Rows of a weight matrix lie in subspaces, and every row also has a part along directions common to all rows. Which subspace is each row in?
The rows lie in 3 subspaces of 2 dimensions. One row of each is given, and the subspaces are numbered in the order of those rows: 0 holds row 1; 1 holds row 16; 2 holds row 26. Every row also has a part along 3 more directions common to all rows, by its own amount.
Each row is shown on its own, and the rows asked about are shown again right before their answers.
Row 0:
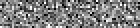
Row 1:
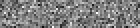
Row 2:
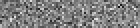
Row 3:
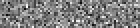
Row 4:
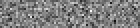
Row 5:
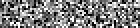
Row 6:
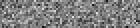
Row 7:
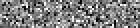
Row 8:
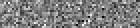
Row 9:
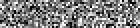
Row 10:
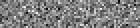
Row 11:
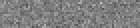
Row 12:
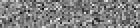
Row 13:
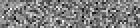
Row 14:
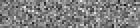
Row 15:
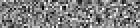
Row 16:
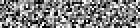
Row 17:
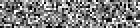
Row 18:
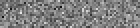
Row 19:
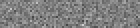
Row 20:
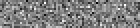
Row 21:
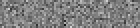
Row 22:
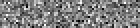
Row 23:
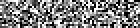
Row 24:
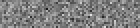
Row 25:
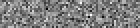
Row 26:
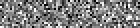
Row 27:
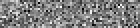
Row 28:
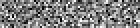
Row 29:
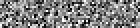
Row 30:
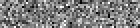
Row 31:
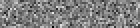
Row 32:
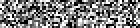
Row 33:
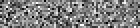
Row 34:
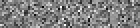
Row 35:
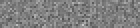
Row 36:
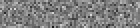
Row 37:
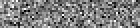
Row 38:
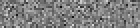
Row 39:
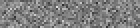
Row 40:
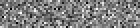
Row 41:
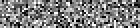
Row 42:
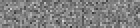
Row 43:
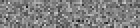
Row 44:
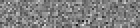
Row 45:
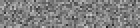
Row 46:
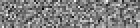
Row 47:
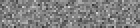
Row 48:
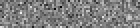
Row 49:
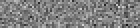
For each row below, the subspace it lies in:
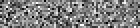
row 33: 1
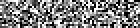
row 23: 2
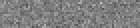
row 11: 1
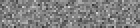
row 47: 0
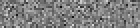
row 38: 0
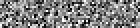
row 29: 1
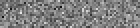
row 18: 2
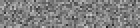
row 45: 0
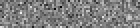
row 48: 2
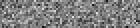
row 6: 0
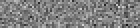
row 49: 2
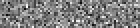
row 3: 1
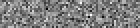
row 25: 1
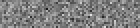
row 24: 1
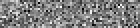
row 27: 2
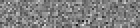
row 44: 1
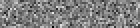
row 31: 0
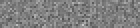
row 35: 1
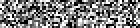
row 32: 0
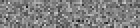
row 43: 1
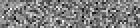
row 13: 2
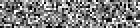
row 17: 2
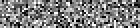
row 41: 1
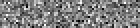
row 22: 1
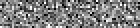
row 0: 2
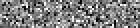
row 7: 1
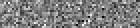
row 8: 1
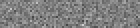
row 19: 1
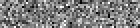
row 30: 0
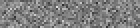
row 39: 2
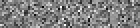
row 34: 2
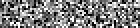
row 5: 1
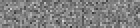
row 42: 2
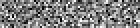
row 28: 0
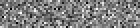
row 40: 2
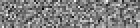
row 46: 0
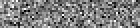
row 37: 1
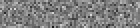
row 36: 0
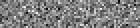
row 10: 2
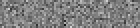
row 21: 0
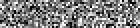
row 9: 0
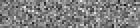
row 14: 2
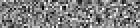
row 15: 0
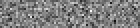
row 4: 1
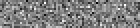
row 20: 2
